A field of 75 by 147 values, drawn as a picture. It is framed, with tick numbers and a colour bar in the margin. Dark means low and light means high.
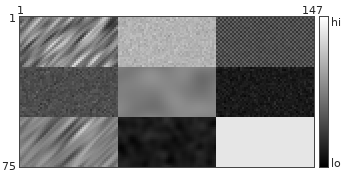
It is made of 3 by 3 panels. Panel 1,1: middling, slanting up to the right, strong in contrast. Panel 1,2: high, fine-grained, faint in contrast. Panel 1,3: low, checkered. Panel 2,1: low, fine-grained, faint in contrast. Panel 2,2: middling, smooth, faint in contrast. Panel 2,3: very low, fine-grained, faint in contrast. Panel 3,1: middling, slanting up to the right. Panel 3,2: very low, blotchy, faint in contrast. Panel 3,3: very high, flat.
